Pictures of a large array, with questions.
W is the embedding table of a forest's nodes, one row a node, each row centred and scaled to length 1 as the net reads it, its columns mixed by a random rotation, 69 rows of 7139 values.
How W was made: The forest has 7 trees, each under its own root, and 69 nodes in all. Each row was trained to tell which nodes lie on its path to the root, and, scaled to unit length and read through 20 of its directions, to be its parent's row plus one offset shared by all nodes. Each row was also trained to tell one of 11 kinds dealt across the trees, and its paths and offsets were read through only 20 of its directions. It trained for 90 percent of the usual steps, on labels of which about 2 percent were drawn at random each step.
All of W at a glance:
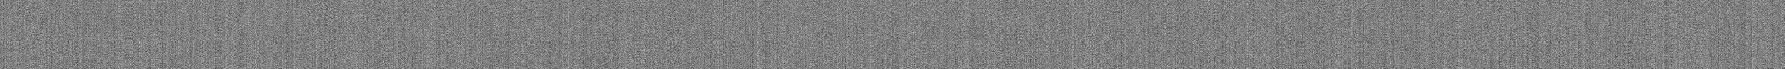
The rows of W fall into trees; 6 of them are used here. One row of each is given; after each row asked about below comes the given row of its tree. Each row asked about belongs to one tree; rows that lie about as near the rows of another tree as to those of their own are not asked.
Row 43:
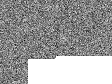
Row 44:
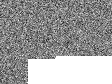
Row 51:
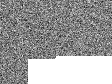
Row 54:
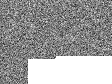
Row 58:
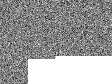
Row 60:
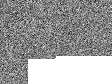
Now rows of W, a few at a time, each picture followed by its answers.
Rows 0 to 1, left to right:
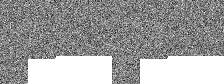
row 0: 43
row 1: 60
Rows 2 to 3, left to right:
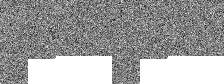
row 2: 44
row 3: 43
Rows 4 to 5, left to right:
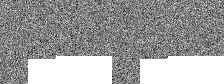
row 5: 51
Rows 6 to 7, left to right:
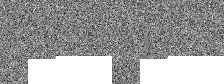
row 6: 58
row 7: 44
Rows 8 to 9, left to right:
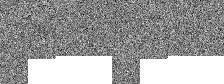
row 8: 58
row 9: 60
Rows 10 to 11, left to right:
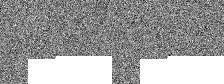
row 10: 44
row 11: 58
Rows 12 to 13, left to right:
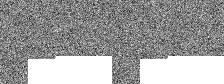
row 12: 58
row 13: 51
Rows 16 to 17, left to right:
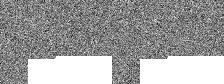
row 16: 43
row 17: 54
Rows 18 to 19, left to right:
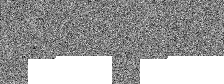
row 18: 43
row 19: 60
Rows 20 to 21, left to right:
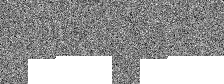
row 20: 60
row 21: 54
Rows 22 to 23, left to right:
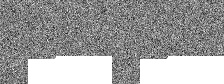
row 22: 51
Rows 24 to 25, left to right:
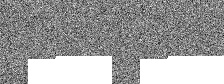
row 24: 51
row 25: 60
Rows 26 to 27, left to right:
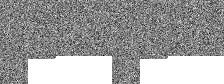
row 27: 51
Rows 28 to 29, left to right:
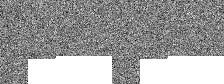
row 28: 51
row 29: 58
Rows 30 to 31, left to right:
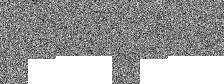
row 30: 60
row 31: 58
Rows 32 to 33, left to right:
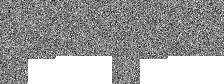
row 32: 43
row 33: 51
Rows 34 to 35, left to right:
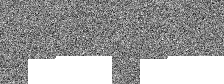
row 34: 43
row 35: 54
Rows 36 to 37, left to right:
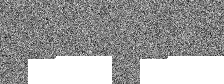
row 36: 51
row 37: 58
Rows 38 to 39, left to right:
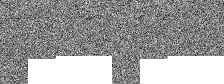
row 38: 54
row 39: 58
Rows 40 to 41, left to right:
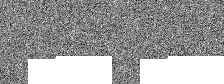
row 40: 44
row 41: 43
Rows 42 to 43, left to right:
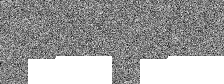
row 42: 43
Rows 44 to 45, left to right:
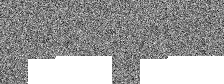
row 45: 60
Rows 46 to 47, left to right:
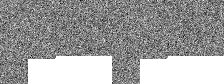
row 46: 60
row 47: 43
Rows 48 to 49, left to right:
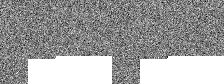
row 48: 44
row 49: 60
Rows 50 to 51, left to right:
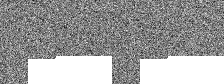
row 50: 60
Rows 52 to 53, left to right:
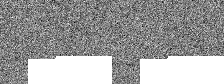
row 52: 43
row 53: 60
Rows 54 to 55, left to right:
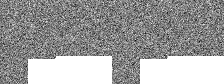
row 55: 58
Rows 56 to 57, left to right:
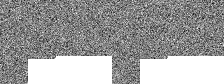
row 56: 43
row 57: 54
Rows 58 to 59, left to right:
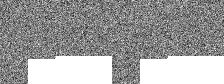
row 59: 43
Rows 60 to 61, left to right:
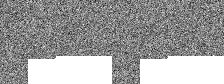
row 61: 60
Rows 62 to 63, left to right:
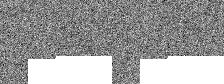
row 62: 60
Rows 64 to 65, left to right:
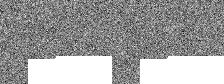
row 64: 51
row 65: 43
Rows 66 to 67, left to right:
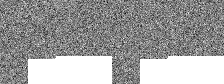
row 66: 58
